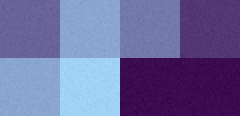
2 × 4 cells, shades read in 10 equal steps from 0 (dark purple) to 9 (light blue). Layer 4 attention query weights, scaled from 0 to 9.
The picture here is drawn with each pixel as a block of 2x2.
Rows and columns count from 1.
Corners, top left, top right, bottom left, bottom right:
4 2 7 0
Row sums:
18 16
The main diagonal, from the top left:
4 9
